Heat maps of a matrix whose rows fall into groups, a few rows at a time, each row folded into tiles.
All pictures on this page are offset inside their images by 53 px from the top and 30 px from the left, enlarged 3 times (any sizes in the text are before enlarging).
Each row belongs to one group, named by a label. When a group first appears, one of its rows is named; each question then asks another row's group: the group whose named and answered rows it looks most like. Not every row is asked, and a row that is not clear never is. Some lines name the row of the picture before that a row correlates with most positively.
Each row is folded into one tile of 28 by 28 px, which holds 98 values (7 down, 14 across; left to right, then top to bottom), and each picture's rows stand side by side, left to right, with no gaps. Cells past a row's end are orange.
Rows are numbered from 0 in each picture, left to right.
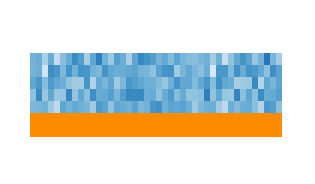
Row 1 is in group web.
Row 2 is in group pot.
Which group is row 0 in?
pot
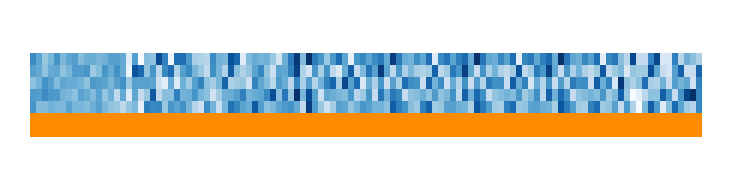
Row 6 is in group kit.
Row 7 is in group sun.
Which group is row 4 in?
kit
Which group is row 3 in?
kit
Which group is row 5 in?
kit
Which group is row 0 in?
web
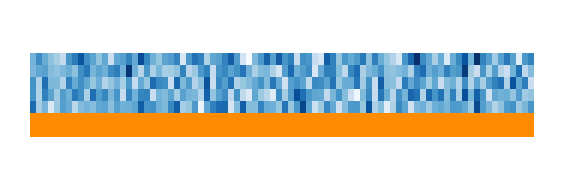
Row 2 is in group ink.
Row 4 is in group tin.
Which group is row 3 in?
web
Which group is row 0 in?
tin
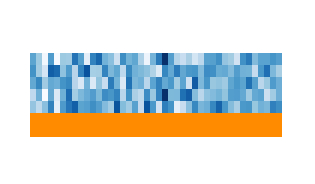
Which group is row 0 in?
pot
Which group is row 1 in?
tin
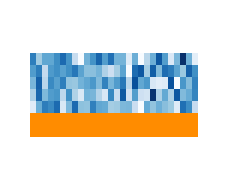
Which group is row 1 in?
pot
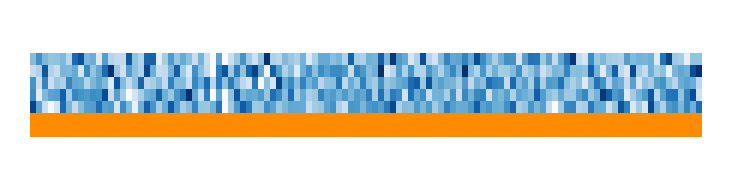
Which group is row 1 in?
sun
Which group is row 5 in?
kit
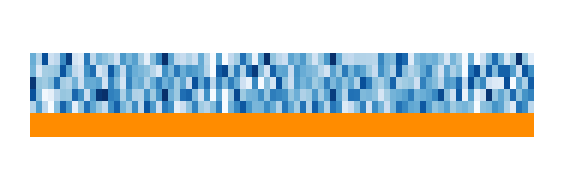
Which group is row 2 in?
pot
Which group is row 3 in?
tin
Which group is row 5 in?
pot
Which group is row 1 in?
tin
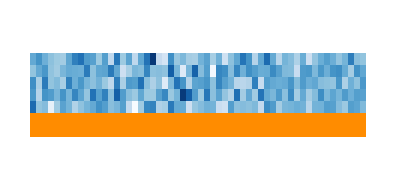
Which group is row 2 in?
pot
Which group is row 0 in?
tin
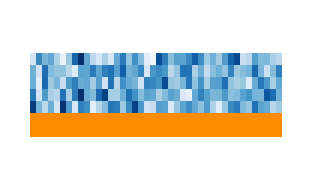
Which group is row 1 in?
web
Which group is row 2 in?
sun
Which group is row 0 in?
tin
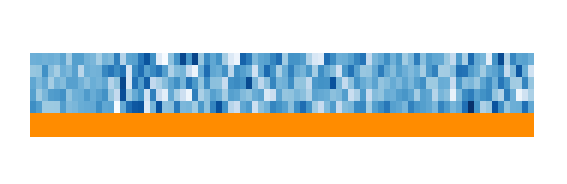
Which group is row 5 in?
web
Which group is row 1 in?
ink
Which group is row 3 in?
web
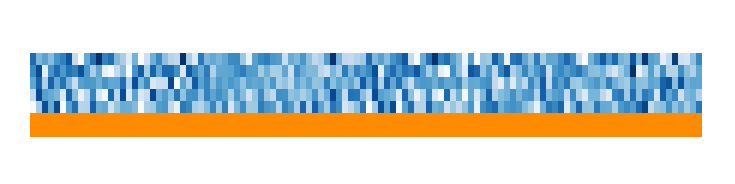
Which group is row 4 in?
ink
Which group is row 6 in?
ink
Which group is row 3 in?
tin
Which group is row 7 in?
kit
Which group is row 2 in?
ink
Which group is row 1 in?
pot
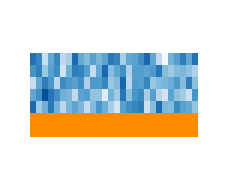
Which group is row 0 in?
web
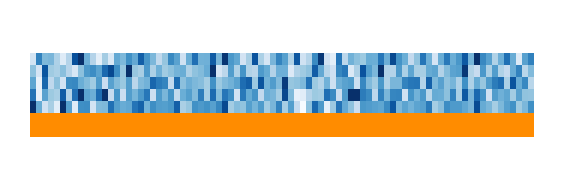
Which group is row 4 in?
kit
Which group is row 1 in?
kit
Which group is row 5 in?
kit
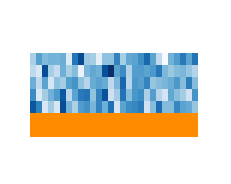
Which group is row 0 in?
tin
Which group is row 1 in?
ink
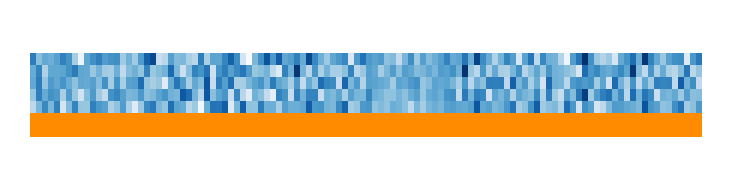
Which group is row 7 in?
kit
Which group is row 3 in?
kit
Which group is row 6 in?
tin
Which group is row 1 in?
sun
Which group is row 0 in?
ink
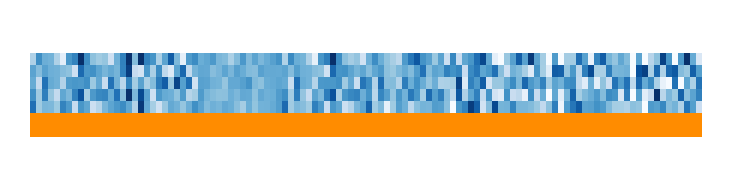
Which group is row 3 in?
tin
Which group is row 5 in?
ink
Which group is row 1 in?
kit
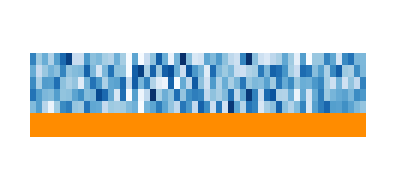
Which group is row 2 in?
tin
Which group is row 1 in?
pot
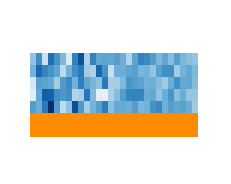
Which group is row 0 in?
web
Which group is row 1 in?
web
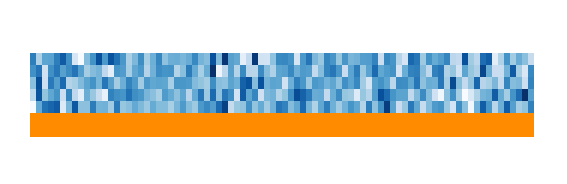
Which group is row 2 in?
kit
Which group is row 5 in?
sun
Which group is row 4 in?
web
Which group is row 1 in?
web
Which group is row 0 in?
ink
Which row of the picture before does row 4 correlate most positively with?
0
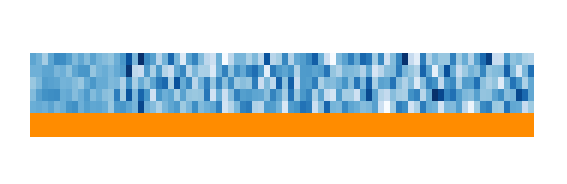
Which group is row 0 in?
web
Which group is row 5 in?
sun
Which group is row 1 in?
kit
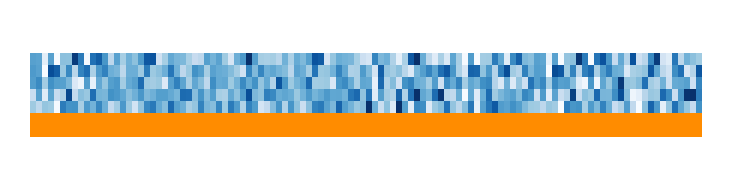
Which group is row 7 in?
sun
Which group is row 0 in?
pot
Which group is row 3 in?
sun
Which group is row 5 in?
pot
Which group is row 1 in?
sun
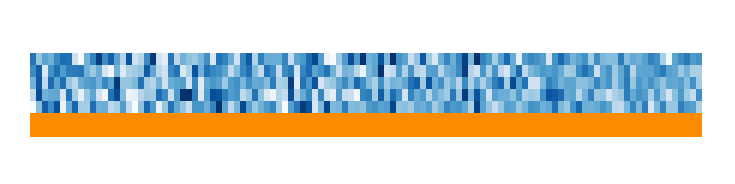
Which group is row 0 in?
ink
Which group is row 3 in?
ink
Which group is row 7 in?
ink
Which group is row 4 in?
kit
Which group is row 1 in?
sun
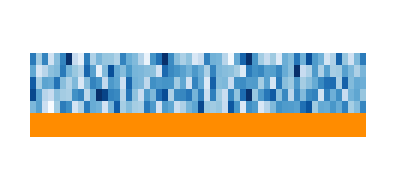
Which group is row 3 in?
kit
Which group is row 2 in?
tin
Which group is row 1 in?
tin
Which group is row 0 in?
sun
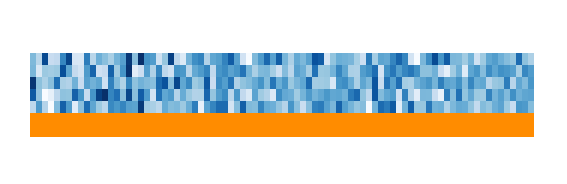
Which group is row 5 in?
pot
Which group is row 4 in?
ink
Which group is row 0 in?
sun
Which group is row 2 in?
ink
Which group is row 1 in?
kit
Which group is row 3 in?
sun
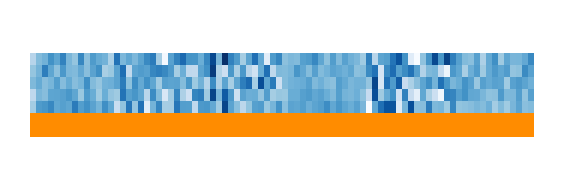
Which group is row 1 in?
ink
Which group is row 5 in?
web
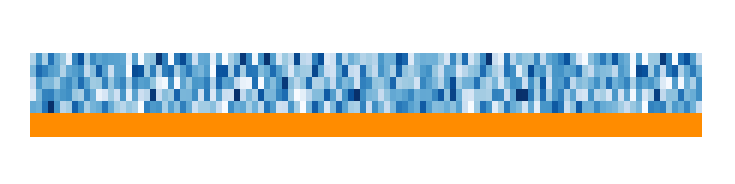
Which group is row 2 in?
pot
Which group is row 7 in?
pot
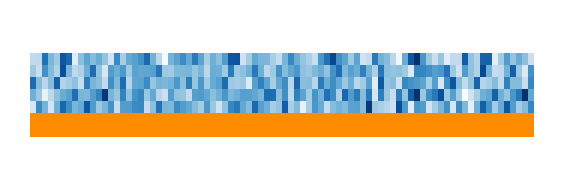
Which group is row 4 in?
tin
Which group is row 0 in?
sun
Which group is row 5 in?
sun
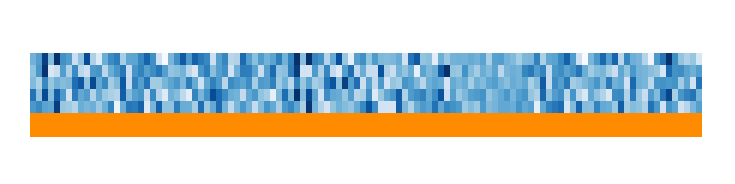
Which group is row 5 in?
tin
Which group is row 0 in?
kit
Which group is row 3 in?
kit
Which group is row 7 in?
tin
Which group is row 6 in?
ink
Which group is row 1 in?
ink
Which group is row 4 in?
tin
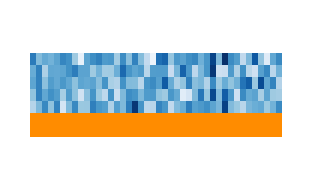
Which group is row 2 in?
kit
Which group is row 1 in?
web
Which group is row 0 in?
ink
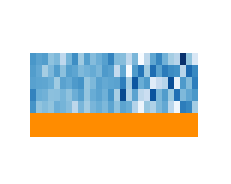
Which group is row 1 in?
pot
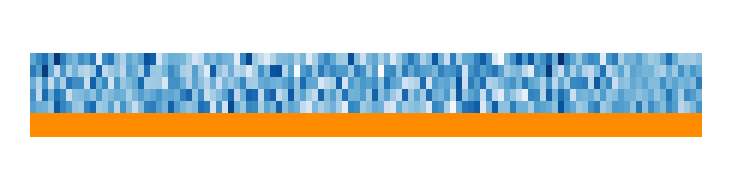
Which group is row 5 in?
ink
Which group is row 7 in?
tin
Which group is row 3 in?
pot
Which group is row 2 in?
tin
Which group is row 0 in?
kit
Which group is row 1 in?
sun
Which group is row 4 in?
pot
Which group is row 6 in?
kit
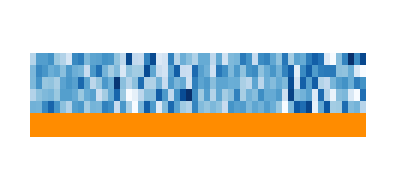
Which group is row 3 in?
ink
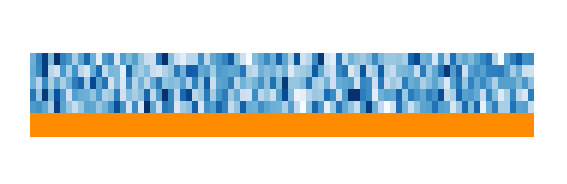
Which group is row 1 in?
tin
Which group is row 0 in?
kit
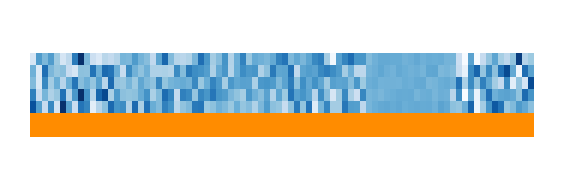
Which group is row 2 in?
web
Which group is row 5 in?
pot
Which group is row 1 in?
tin
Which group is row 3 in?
ink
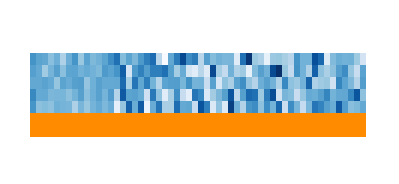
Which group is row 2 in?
tin
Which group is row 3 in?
sun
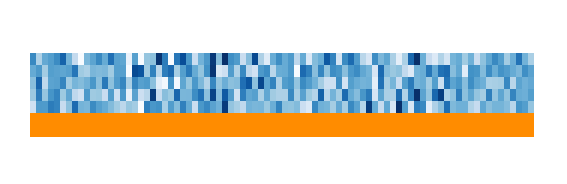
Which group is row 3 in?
pot
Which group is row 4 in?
tin
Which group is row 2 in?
kit
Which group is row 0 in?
ink
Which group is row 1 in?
pot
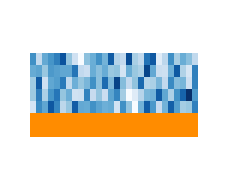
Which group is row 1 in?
sun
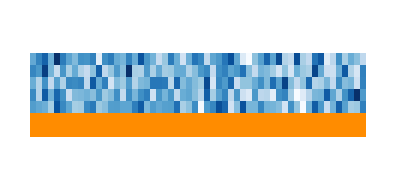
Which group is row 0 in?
kit
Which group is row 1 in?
kit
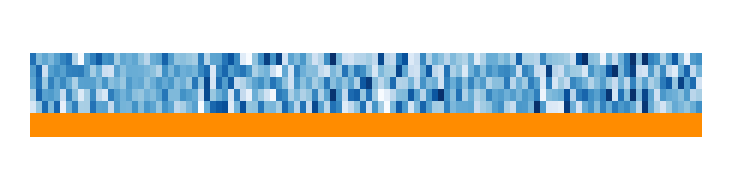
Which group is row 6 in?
tin
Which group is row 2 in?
ink
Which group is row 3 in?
tin
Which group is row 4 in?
sun
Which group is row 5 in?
pot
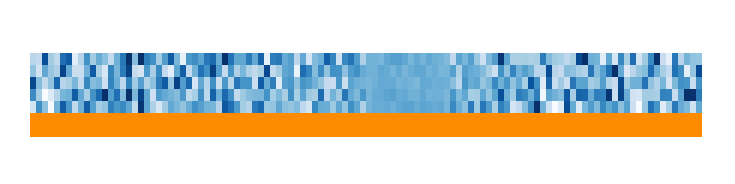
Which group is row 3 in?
pot
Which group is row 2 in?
kit
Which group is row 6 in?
tin
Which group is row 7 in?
sun
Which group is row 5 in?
tin
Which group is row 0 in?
sun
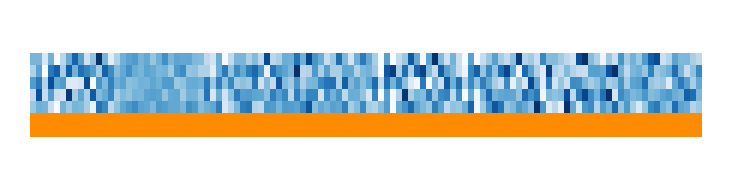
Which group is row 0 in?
pot
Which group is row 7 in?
sun
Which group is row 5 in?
pot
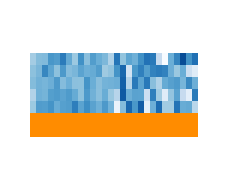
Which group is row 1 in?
ink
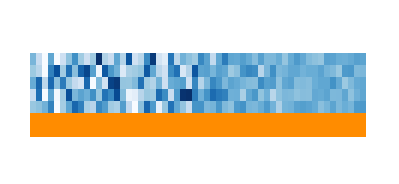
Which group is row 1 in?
sun
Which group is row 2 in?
web
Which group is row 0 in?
pot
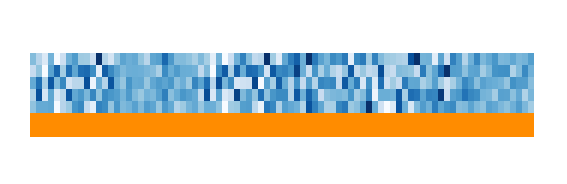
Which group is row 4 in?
tin
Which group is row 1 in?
tin
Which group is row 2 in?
pot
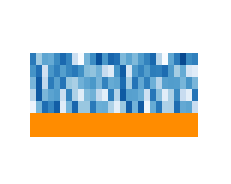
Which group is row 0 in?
ink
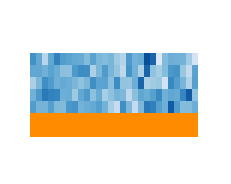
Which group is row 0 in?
web
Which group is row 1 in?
sun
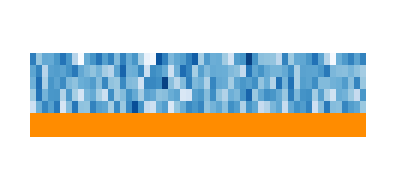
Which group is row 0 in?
ink
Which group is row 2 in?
tin
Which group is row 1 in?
web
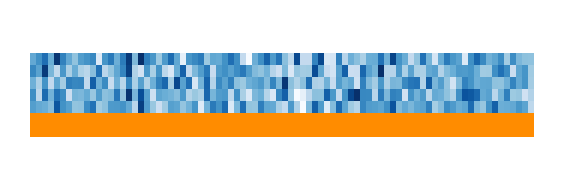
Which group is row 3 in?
sun
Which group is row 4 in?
kit
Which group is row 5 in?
web
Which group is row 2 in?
ink
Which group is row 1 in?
kit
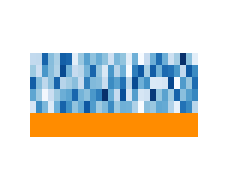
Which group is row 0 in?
sun
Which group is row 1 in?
pot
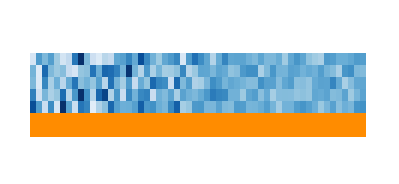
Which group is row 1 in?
kit
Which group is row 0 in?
tin
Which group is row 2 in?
web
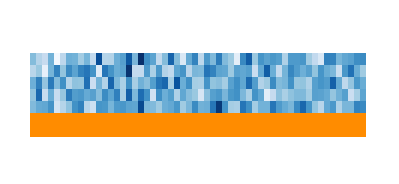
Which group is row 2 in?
web
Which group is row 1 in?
kit
